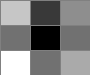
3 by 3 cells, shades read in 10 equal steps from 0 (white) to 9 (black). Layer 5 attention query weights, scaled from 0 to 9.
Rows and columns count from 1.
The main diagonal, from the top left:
2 9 3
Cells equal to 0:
1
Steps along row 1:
up down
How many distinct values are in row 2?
2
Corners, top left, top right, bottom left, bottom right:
2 4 0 3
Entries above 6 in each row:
1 1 0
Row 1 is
2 7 4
